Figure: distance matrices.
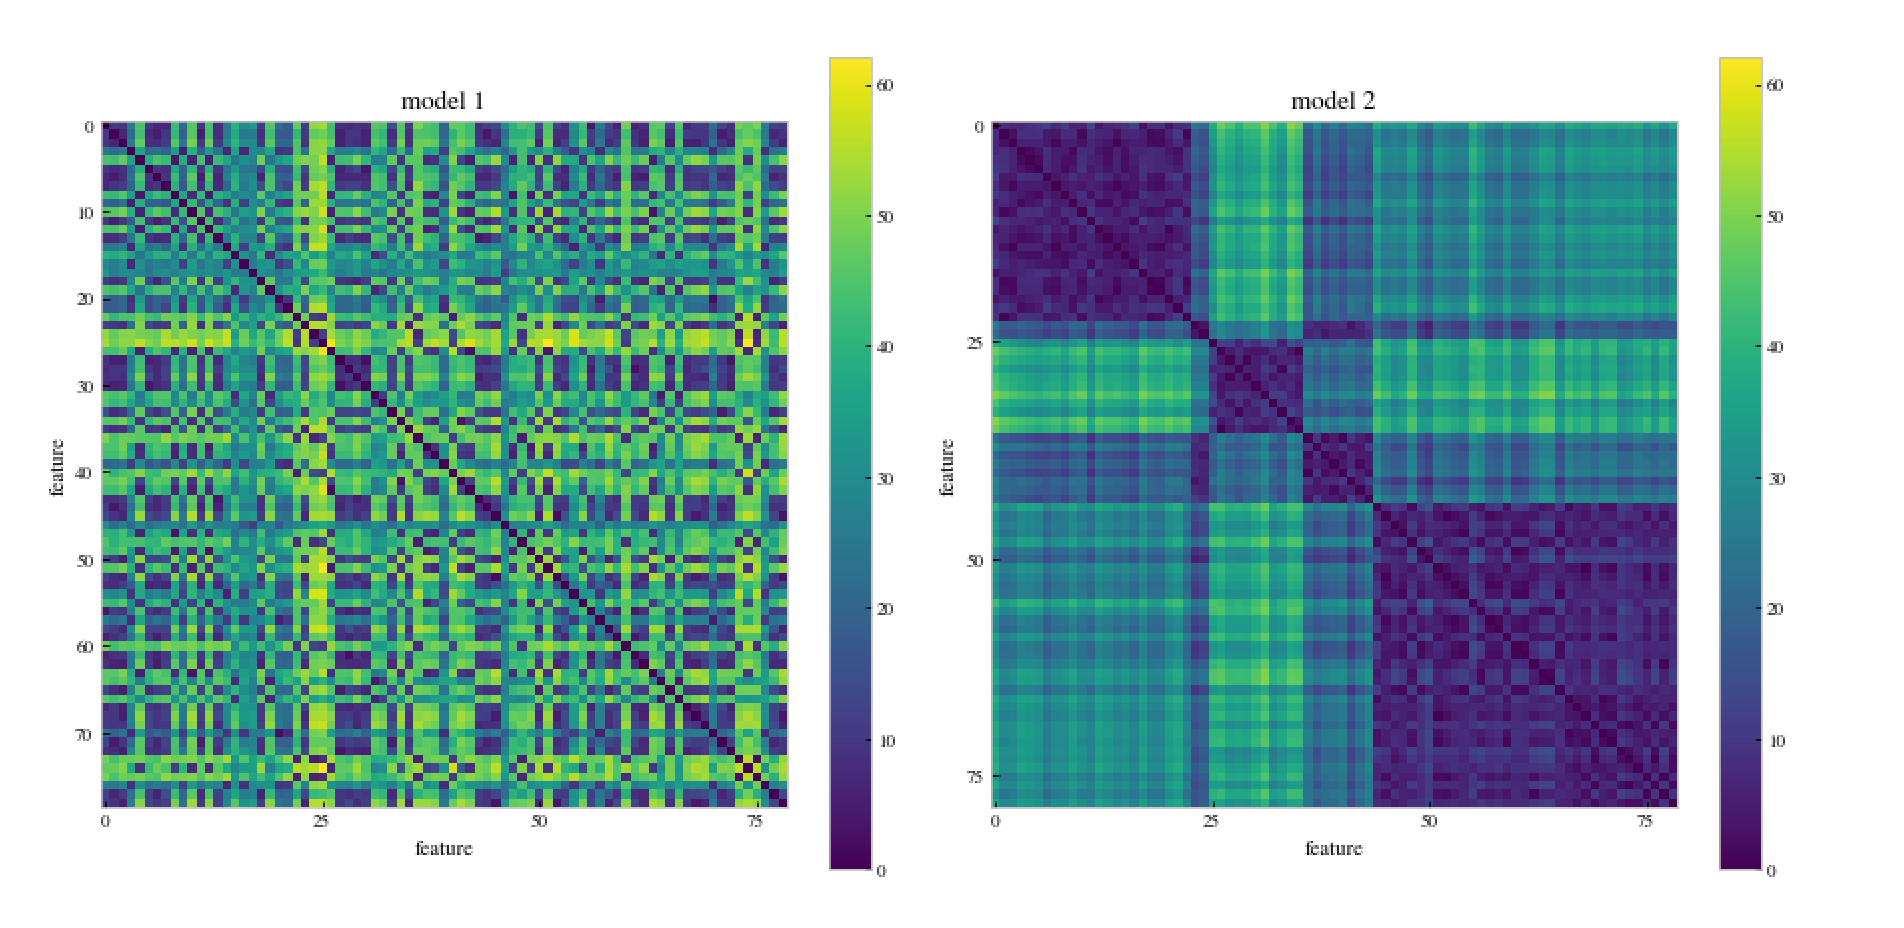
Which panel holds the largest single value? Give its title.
model 1
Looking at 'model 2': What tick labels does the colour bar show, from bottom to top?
0, 10, 20, 30, 40, 50, 60
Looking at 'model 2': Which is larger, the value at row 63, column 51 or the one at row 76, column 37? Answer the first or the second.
the second
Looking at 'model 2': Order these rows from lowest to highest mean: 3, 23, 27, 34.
23, 3, 27, 34
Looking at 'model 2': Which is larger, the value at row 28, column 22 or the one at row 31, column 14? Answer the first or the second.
the second
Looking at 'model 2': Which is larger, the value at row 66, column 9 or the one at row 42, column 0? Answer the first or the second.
the first
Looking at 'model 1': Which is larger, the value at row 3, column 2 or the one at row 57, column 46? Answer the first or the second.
the first
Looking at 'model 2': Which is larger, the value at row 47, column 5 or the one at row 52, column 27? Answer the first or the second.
the second
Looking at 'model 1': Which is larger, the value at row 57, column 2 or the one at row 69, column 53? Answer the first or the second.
the first
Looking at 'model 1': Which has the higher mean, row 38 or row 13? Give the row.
38
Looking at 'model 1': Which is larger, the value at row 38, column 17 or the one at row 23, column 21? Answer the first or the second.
the first
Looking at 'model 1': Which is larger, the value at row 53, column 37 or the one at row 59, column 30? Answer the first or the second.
the first
